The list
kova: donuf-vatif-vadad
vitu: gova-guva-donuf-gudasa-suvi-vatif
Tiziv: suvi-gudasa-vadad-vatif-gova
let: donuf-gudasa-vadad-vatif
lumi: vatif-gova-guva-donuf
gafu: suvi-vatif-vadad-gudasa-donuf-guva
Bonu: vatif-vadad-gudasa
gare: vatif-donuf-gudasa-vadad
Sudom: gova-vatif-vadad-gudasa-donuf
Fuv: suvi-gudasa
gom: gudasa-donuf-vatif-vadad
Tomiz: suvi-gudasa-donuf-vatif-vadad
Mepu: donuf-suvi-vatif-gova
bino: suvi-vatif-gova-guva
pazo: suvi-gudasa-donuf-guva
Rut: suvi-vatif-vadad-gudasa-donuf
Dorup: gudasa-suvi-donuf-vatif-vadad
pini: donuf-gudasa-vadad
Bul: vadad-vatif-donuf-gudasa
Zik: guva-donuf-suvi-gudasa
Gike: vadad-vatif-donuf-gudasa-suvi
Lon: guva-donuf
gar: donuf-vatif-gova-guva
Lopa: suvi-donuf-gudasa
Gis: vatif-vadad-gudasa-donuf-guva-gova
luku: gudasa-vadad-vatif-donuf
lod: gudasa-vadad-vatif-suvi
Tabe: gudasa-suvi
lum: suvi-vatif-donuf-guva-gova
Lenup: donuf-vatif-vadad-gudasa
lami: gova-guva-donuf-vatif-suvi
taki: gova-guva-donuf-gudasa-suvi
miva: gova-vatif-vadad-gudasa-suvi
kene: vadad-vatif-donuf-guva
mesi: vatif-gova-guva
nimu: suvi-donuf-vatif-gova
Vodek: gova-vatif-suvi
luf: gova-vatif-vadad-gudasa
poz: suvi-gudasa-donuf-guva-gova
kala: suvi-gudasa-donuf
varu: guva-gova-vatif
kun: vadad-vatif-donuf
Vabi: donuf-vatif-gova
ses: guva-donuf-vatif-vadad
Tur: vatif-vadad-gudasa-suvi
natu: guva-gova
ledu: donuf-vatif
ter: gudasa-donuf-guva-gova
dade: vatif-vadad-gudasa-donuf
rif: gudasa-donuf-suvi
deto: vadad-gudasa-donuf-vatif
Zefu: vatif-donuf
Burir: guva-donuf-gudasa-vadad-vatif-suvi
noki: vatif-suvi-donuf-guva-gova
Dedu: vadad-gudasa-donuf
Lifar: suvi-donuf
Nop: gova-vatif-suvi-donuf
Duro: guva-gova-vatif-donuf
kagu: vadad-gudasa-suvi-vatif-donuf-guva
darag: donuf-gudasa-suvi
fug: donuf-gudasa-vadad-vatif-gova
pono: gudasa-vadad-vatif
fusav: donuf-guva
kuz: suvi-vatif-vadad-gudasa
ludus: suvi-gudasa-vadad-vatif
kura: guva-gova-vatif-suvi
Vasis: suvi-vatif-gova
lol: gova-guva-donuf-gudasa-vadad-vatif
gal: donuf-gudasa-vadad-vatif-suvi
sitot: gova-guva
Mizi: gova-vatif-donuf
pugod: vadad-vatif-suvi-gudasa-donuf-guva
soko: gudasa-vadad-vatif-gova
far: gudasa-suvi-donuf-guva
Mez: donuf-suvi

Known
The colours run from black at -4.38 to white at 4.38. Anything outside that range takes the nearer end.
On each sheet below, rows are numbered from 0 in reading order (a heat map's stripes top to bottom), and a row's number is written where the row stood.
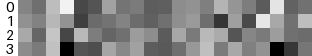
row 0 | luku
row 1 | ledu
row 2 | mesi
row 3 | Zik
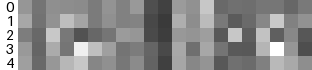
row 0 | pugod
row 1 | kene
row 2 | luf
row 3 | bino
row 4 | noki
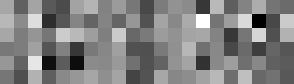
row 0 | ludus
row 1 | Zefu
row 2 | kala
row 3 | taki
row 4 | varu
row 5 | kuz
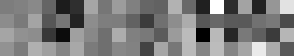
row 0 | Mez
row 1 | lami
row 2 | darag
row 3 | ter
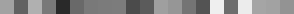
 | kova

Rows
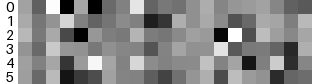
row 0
natu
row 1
kun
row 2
pini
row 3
dade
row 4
Fuv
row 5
Burir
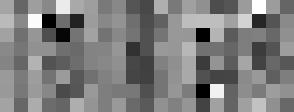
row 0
lum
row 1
Lon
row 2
gal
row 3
Gike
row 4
miva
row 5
Nop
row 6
Mepu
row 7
Tiziv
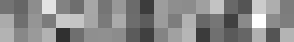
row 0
far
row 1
poz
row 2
deto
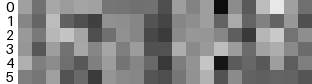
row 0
gar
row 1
lol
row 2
Mizi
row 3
gafu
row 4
kagu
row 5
vitu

